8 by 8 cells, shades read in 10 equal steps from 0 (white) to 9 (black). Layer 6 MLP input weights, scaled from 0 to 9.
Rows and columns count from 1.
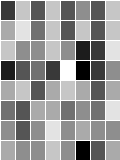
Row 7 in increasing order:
1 3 4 4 4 4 4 6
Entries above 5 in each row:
4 2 2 5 2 1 1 2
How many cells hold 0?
1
